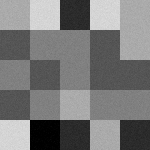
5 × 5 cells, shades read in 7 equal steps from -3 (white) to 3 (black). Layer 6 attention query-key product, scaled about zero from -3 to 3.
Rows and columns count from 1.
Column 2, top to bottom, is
-2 0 1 0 3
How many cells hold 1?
6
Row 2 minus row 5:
3 -3 -2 2 -3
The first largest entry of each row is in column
3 1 2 1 2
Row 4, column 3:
-1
